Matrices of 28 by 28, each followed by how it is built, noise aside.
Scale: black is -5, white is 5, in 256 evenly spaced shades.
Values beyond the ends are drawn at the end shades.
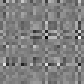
low rank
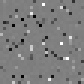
sparse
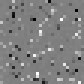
sparse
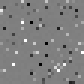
sparse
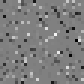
sparse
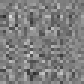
low rank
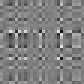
low rank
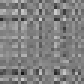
low rank
